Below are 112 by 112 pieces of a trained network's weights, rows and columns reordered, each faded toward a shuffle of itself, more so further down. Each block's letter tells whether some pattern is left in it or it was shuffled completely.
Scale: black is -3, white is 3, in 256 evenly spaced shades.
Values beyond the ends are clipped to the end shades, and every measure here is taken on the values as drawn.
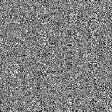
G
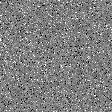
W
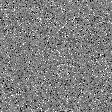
W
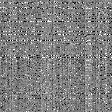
G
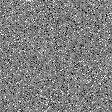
W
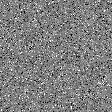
W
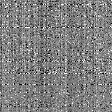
G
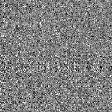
G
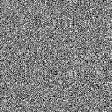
G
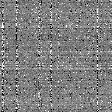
G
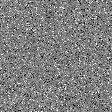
W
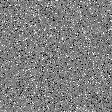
W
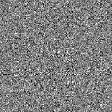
G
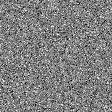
W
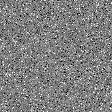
W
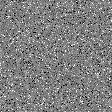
W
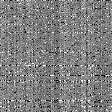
G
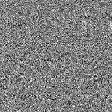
G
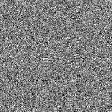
G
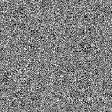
G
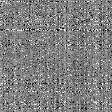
G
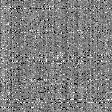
G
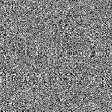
G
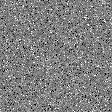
W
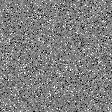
W
